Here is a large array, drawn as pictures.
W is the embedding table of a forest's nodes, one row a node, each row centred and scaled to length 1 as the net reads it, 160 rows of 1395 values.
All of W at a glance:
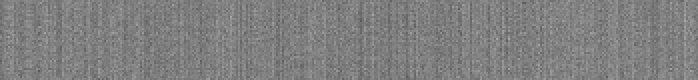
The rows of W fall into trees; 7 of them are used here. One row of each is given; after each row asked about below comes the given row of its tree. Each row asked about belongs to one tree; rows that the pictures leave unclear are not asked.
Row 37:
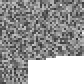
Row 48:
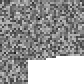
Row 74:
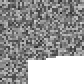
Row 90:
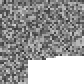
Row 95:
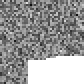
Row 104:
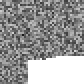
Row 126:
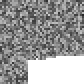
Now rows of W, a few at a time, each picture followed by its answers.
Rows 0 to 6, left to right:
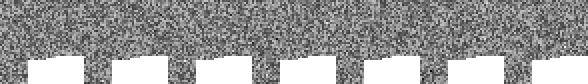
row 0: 104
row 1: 95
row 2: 74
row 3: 48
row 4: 37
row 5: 90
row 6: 90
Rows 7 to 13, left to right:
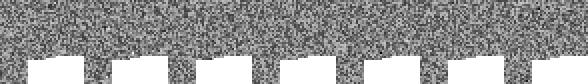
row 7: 95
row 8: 74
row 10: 37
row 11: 37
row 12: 126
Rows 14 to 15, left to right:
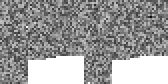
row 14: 48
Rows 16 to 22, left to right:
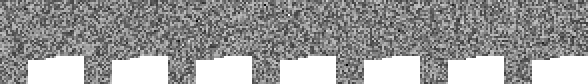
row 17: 37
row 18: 90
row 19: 37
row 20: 74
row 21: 48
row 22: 104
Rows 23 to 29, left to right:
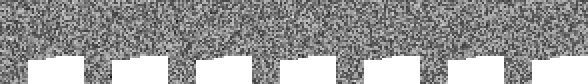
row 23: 90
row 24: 126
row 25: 37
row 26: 37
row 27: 74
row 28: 90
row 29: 126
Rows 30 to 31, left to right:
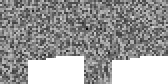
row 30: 104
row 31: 90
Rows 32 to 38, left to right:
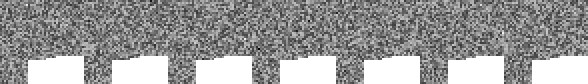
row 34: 126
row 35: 126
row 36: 90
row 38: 37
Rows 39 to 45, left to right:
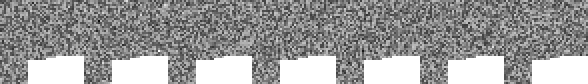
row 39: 126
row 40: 104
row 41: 90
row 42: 126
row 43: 126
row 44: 37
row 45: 95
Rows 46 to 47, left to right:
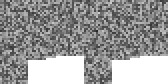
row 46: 126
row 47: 126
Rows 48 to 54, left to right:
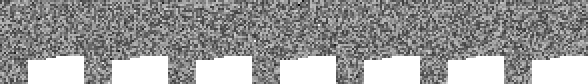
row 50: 126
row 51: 95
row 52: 37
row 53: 90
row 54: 90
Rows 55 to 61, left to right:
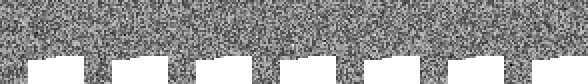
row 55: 90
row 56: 104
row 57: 104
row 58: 48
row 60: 37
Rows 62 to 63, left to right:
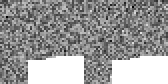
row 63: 37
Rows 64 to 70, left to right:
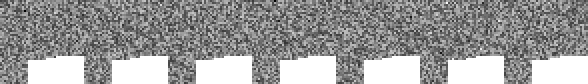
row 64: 126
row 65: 126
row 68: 95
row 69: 48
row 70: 126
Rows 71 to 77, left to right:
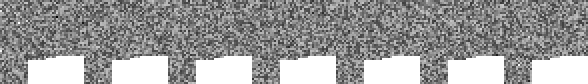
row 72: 95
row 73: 104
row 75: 37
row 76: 104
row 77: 90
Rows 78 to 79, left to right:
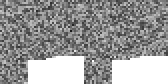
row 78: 104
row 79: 90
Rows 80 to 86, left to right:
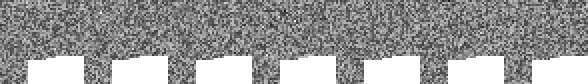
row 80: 126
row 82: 37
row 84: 48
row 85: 90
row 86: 104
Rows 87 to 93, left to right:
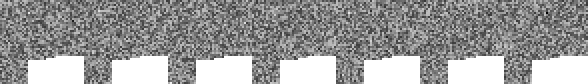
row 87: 37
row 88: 90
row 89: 48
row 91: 37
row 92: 126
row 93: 37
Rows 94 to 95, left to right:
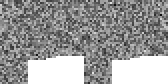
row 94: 104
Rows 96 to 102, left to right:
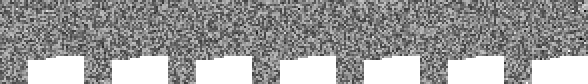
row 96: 95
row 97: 74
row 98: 126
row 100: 126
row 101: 95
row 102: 74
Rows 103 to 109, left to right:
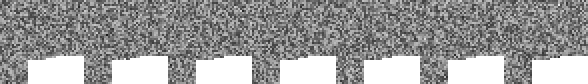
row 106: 37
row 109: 48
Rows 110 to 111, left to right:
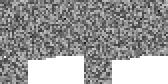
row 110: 126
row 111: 74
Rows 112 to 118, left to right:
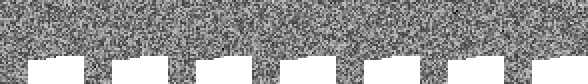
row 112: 95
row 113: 74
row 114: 104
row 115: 37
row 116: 37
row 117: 90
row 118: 95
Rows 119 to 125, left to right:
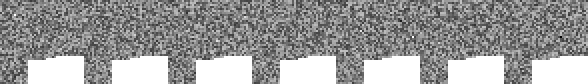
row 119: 90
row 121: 126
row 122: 37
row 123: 126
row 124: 126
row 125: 90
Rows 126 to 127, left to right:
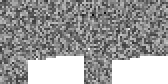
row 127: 37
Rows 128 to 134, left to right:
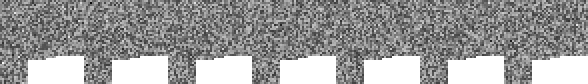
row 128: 90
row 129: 48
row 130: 48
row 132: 48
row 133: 48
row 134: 126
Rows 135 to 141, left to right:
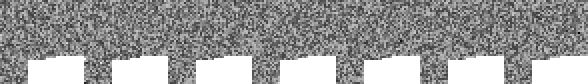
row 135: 126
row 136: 74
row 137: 37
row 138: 37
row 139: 37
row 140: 126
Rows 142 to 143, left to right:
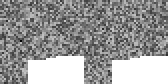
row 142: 95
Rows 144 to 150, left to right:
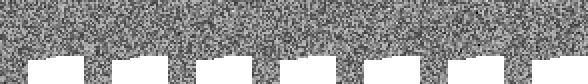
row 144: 95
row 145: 37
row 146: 37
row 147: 126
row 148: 95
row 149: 90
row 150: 126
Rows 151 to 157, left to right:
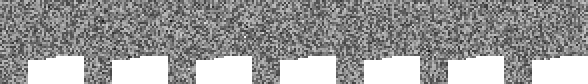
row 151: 37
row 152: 48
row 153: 95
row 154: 48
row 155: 126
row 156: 48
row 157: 48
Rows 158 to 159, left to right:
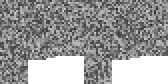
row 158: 90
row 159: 90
